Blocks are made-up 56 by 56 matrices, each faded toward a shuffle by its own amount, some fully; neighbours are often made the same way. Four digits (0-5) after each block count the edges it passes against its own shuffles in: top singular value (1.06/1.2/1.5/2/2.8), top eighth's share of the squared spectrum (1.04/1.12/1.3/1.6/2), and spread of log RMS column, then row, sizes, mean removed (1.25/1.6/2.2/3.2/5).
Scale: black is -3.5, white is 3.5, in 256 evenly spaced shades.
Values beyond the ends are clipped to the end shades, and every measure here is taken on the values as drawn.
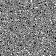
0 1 0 0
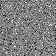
0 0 0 0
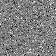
1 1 0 0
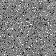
2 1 0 0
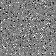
1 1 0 0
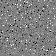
1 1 0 0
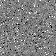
1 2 0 0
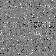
3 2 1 1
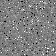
1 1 0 0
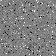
1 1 0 0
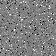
0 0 0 0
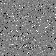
1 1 0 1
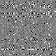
4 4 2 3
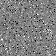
1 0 0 0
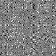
4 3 2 1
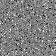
1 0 0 0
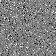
1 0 0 0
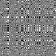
5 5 3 3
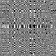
5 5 3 3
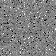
2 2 0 0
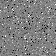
0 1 0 0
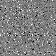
1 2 0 2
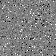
1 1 0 1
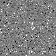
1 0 0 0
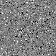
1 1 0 0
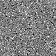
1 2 0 0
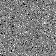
2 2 0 0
